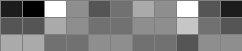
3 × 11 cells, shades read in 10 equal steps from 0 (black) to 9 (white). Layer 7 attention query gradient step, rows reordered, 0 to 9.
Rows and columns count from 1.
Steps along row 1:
down up down down up up down up down down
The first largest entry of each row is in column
3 9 1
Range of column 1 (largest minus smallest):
5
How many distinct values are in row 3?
4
